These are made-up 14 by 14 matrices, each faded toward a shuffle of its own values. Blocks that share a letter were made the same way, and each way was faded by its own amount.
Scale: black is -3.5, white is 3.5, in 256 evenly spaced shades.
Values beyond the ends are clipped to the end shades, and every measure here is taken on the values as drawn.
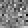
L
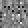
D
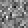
L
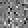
D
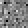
L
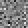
L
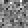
L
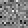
L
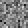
L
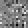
D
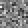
L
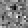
L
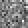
L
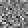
L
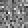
L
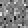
D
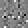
D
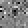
D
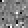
D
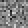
D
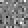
D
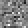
L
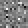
D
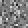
D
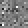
D
